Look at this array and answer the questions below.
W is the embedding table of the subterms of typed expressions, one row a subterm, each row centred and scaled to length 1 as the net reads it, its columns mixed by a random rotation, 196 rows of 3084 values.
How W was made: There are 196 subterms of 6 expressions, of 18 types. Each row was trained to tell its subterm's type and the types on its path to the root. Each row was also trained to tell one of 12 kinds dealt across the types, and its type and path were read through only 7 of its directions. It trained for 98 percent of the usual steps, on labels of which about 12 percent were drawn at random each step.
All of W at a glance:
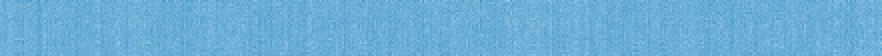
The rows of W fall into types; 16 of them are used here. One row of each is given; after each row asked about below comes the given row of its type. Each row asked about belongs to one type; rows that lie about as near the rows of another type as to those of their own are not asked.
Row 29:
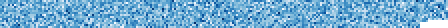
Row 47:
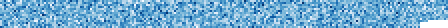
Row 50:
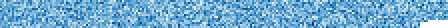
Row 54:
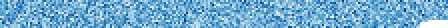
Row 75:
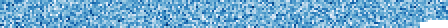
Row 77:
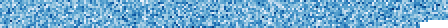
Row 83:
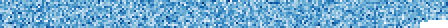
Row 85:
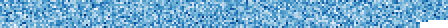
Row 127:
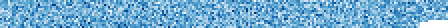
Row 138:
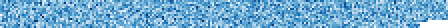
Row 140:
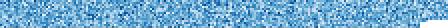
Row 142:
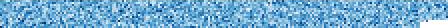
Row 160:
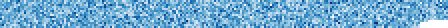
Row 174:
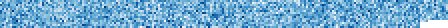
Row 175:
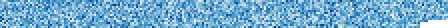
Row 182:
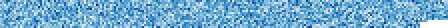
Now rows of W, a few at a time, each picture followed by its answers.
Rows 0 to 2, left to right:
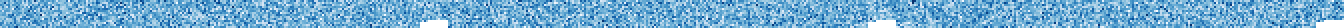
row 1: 83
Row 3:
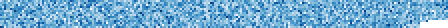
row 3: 160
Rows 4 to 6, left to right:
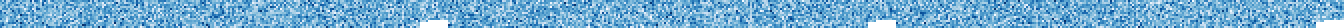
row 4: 83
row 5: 75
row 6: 174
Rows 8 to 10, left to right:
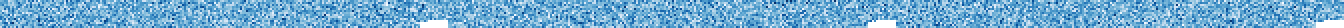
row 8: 127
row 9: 77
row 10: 127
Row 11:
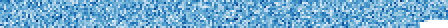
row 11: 182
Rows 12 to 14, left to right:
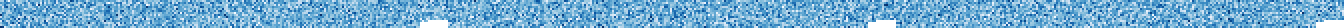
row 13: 85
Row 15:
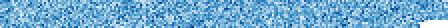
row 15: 182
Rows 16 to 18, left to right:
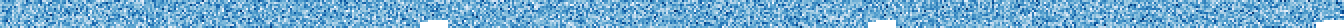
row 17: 29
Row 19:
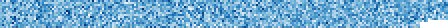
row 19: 83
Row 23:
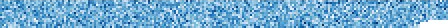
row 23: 160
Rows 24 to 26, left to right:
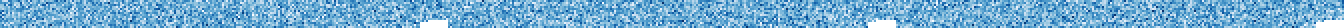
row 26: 160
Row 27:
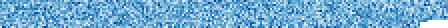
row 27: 50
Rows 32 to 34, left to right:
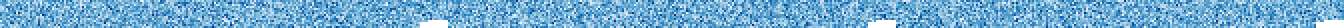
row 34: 75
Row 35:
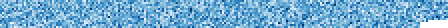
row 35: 85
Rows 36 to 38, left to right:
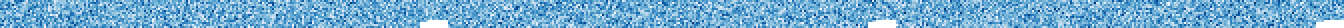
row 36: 75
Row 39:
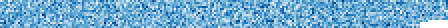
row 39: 54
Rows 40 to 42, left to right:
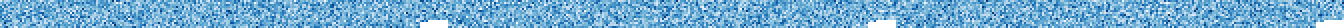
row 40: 85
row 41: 160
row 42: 54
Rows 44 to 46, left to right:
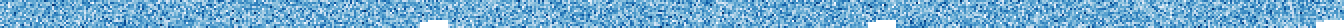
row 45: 77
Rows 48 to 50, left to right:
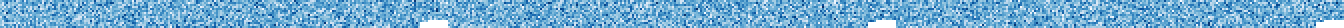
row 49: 50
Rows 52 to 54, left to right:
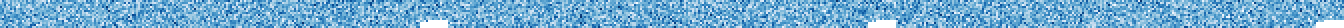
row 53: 142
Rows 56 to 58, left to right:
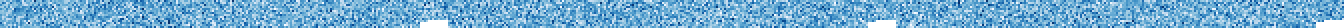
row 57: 127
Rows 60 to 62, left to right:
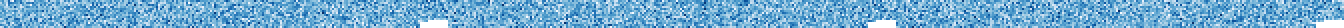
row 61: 182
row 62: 75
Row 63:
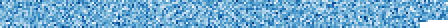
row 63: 50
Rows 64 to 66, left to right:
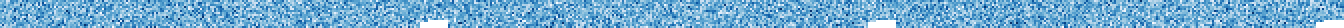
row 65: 127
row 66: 127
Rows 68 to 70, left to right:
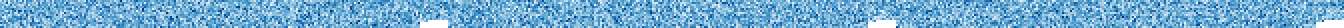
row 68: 160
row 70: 160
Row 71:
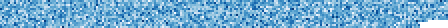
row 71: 182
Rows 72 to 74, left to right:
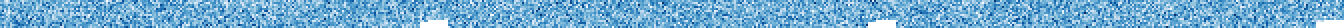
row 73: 29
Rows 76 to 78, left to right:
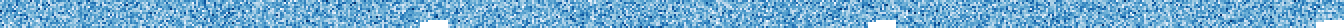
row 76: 85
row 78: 83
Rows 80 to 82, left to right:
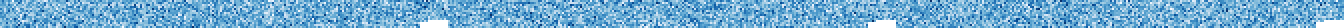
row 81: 50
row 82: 174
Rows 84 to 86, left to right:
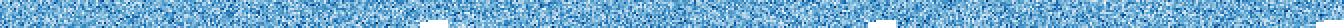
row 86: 54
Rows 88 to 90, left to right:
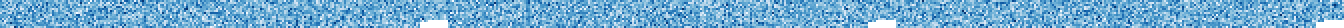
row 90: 85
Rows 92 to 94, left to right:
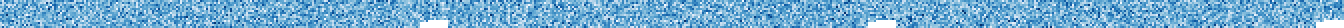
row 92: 77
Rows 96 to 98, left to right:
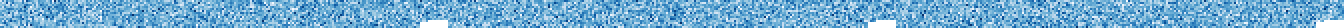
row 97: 85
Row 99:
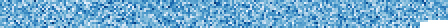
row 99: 29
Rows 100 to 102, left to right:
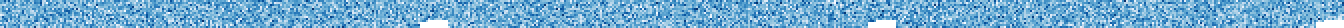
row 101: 50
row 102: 83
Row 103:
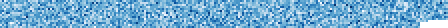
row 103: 85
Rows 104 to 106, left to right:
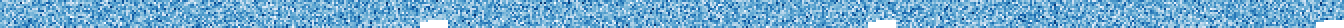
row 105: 83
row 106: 77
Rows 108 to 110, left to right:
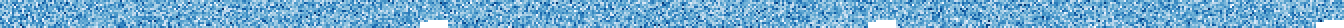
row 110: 50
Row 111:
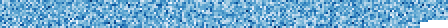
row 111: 175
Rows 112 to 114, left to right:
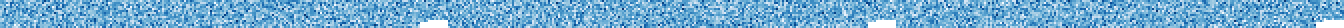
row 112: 47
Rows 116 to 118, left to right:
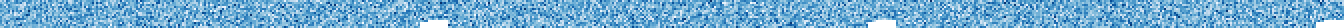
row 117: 182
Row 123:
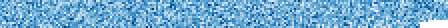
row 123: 29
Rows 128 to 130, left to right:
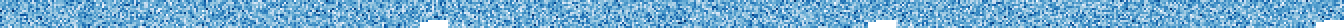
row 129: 85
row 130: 77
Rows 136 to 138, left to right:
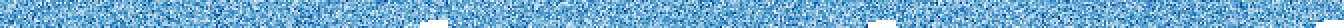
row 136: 160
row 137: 29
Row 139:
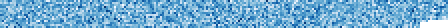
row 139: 174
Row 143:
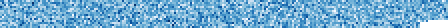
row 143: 142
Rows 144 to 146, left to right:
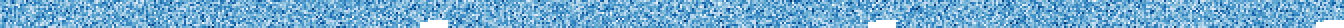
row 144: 77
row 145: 54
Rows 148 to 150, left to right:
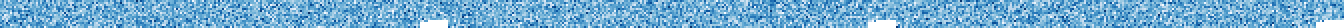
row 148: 83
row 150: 142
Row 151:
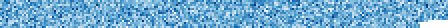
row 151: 182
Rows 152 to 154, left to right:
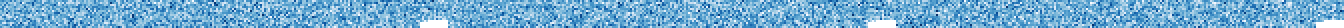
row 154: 75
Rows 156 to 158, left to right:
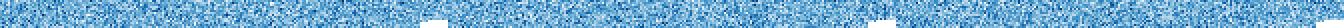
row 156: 54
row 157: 142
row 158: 29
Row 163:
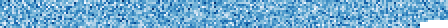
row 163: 29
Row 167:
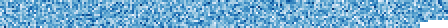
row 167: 140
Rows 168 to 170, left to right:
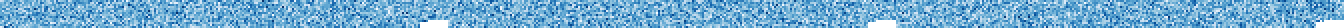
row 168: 50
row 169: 47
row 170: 77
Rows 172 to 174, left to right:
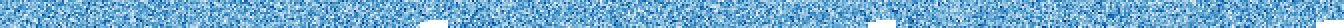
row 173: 75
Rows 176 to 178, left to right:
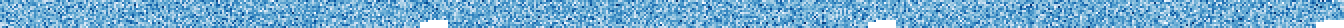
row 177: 83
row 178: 29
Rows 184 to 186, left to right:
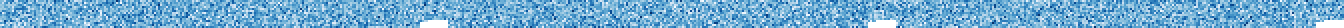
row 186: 77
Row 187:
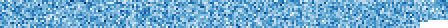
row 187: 127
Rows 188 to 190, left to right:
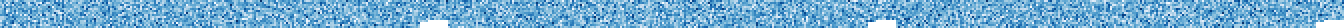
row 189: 50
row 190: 54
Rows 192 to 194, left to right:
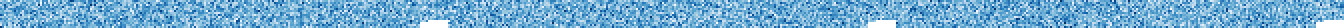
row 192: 160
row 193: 54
